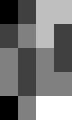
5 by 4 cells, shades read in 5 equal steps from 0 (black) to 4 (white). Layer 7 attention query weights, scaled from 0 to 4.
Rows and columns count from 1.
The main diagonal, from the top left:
0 2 2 2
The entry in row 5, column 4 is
4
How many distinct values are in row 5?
3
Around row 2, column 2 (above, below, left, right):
1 1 1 3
